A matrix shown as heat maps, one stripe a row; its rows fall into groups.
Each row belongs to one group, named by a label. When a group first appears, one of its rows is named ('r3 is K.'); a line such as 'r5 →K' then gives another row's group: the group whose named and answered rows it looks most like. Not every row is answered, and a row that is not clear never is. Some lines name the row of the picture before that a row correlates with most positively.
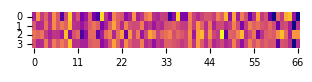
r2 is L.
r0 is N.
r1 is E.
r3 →E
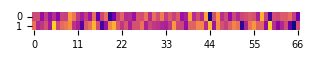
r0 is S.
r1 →E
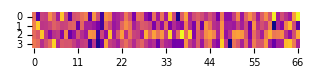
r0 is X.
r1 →N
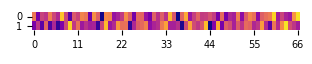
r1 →S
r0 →X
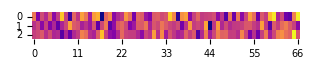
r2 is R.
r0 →X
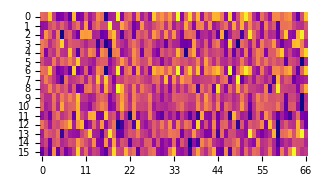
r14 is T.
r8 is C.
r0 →L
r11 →T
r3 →N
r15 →S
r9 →E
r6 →L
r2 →R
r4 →X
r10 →E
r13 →R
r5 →E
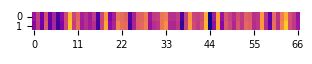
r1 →S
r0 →S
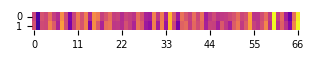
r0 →X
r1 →X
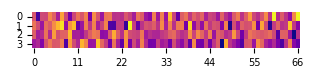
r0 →X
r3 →T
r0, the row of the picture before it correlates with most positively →1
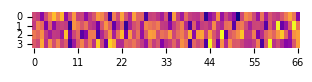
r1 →R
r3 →C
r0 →T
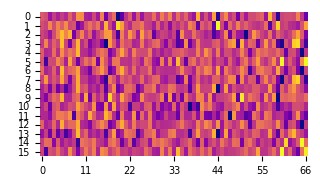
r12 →E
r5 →X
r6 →E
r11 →T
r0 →S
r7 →N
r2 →T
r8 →S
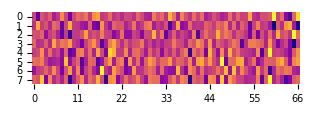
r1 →N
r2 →R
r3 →E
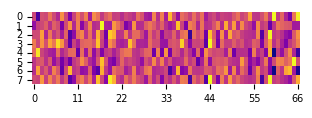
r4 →N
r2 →C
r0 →X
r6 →N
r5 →R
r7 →C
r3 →C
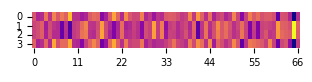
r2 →R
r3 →E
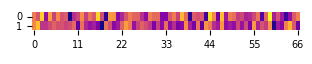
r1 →N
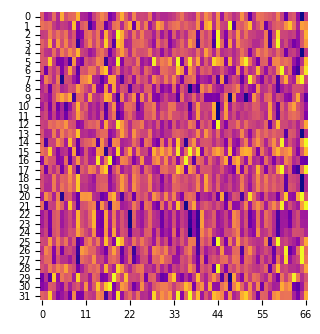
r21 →X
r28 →C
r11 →S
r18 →E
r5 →L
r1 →L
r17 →X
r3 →C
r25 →C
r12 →C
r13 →E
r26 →R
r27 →R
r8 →T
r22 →T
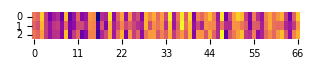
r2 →L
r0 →L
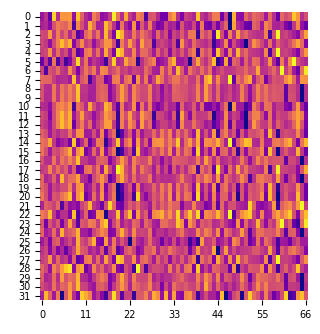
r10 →T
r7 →L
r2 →C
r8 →E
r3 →T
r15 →S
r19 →S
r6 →X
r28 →S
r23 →X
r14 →L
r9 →E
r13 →S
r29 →E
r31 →R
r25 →T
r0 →S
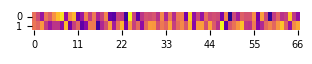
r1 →L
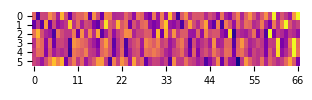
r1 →S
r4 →R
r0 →X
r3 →R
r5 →T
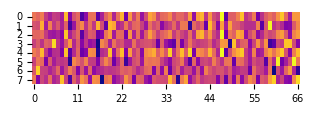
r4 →L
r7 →X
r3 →N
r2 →L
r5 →R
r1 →C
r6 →N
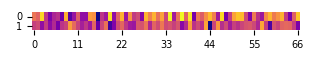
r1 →S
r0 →L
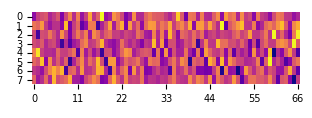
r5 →C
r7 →E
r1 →L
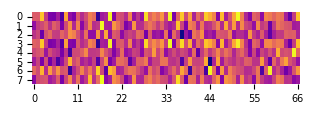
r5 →S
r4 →R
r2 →T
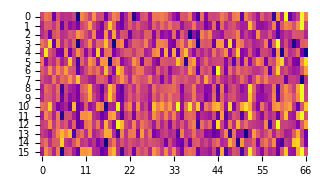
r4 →N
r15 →R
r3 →C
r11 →R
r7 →E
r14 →N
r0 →R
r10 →L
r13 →T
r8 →R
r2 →T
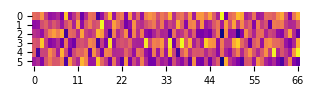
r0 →L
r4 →X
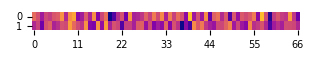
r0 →S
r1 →T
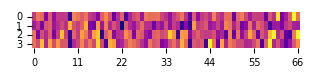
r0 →R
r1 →T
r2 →X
